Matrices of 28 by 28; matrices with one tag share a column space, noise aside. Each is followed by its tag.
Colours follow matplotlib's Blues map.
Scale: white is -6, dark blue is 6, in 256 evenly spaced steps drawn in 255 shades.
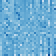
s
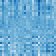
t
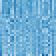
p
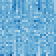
p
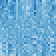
t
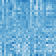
t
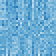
s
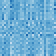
s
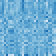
p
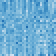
p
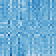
s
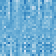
t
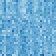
p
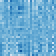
t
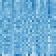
p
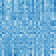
s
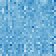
t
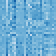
s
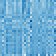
p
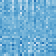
t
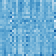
p
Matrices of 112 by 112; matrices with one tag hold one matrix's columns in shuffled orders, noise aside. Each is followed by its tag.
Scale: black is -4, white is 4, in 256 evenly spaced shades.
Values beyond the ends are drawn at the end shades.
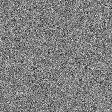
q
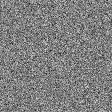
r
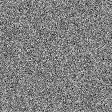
r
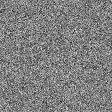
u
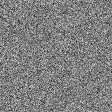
r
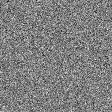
u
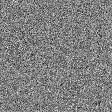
u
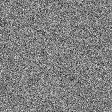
q
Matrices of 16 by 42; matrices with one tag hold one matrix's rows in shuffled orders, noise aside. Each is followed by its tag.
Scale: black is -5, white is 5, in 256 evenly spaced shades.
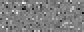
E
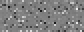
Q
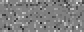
Q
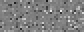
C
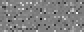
Q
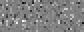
E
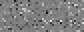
C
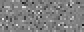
E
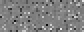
C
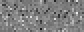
Q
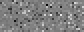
C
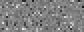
E
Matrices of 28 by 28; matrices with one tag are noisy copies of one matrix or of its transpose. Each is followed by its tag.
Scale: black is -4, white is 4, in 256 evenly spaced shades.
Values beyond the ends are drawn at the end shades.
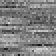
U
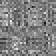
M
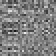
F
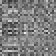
F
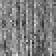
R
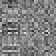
F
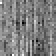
R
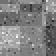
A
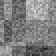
A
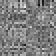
M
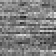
R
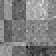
A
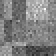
A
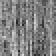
R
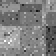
A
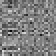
F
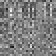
F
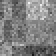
A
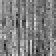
R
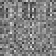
F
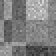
A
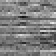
R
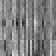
R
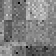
A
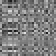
F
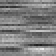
U
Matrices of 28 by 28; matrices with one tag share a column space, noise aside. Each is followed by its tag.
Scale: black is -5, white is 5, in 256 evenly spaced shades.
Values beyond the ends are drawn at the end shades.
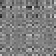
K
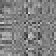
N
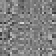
N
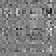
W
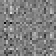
N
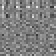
K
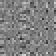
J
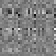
W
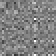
J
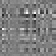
W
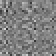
J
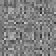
N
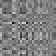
N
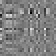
W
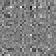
K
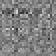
W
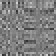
J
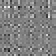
K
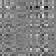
K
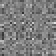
N
